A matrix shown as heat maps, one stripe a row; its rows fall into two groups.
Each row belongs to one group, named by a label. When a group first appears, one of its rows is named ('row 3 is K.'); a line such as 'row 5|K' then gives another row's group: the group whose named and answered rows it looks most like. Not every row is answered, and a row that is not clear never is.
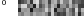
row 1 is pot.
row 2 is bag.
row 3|bag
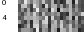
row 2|pot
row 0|bag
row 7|pot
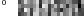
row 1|pot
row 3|pot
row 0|bag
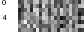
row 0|bag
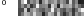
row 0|pot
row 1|pot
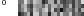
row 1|pot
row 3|pot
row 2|bag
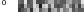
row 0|bag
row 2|pot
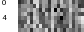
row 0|pot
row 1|pot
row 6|bag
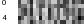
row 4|pot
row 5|bag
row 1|bag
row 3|pot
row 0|pot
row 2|pot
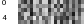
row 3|bag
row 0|pot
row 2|pot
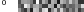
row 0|pot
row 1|bag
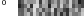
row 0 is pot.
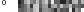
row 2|bag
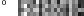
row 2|bag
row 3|pot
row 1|pot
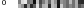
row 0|pot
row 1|pot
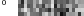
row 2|bag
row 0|bag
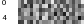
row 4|pot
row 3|bag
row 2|bag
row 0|bag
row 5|bag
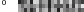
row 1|bag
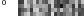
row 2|pot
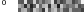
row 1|pot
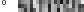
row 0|bag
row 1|pot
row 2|pot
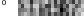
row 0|bag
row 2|bag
